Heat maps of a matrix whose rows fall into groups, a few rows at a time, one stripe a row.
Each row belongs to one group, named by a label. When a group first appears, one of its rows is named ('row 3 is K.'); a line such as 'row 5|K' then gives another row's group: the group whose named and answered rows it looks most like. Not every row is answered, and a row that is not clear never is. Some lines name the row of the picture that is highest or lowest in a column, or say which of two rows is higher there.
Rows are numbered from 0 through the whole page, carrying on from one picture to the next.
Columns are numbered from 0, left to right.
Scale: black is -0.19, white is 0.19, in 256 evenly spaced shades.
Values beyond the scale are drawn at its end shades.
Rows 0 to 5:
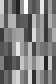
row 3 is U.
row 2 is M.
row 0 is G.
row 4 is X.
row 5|U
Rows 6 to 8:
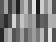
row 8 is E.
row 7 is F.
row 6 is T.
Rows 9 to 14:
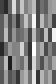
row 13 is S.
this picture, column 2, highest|12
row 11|S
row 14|T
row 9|F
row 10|T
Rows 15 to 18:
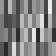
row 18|F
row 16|X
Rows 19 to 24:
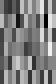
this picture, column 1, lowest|19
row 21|E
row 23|U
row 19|X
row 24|S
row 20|G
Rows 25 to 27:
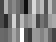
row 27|M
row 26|F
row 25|E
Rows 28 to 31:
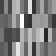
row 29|M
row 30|X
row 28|U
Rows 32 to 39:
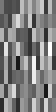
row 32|X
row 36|T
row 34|G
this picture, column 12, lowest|39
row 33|U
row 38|G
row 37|S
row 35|E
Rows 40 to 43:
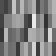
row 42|E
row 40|F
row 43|T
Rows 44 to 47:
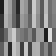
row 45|S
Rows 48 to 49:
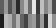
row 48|T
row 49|E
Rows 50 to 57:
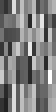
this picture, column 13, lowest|51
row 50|F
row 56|F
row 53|U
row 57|F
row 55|G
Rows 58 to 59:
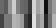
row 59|M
